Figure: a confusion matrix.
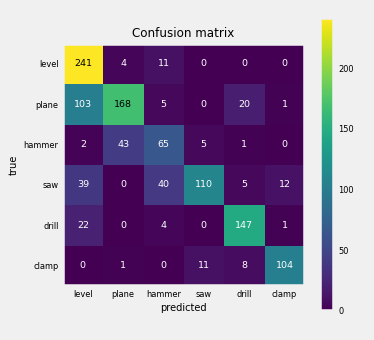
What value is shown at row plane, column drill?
20
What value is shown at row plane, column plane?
168
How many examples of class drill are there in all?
174
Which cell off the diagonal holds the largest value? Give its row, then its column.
plane, level
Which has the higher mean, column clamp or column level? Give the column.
level
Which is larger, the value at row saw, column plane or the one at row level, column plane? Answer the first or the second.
the second
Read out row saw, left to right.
39 0 40 110 5 12
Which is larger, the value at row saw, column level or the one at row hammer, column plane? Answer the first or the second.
the second
